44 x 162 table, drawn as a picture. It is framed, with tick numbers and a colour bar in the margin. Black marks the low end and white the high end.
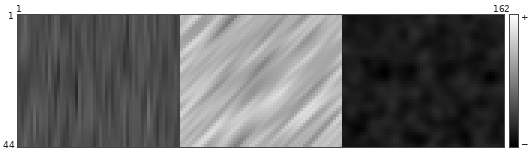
The table splits into one row of 3 panels. Panel 1,1: low, streaked downward, faint in contrast. Panel 1,2: high, slanting up to the right. Panel 1,3: very low, blotchy, faint in contrast.
